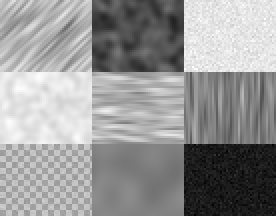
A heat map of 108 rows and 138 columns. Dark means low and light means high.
The table splits into 3 rows of 3 panels. Panel 1,1: high, slanting up to the right. Panel 1,2: low, blotchy. Panel 1,3: very high, fine-grained, faint in contrast. Panel 2,1: very high, blotchy, faint in contrast. Panel 2,2: high, streaked across. Panel 2,3: middling, streaked downward. Panel 3,1: high, checkered. Panel 3,2: middling, smooth, faint in contrast. Panel 3,3: very low, fine-grained, faint in contrast.
